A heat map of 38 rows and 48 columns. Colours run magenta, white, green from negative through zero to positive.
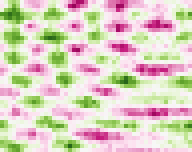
Rings spread out from the top right. Horizontal stripes repeat 7 times down the table. The ninth with the lowest average is the top middle. The grain runs across in streaks. The ninth with the highest average is the top left.
